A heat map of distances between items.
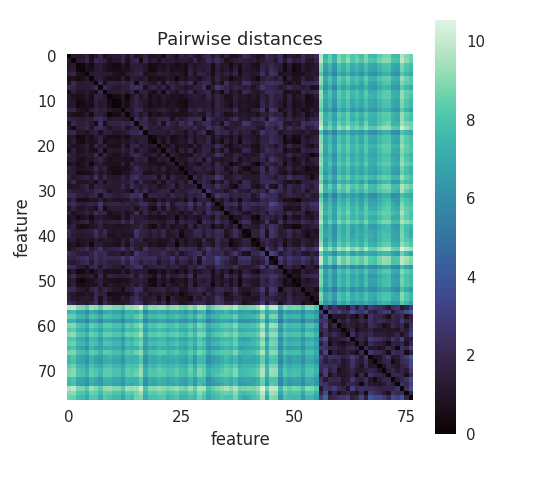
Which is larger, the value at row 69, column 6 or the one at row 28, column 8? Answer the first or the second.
the first
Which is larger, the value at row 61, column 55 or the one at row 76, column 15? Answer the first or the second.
the second
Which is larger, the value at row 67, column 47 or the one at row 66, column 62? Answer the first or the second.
the first
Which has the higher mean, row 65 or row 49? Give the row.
65
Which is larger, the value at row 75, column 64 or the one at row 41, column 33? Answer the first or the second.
the second
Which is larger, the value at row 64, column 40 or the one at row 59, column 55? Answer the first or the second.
the first
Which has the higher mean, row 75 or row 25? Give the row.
75
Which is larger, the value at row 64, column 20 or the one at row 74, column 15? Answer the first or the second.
the second
